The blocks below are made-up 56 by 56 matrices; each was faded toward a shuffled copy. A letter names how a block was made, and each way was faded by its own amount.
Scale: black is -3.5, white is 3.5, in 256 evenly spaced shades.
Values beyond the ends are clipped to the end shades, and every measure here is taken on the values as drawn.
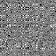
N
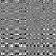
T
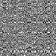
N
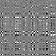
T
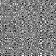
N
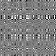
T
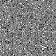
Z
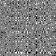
N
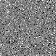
Z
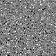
Z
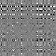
T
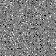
Z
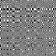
T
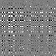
T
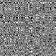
N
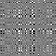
T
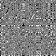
N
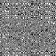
N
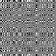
T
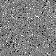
Z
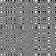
T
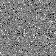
Z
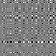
T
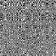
N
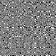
N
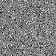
Z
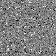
Z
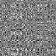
N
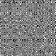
N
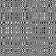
T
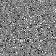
Z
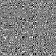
N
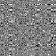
N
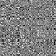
N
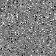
Z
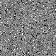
Z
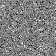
Z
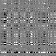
T
